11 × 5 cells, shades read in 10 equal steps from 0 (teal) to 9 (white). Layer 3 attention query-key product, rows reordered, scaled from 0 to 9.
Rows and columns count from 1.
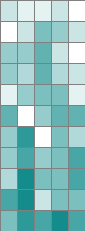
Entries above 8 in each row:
1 1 1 0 0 1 1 0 0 0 0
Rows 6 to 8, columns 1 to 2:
3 9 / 5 1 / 5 2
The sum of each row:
39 32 29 27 29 23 25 18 16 17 9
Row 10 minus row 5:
-6 -5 3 0 -4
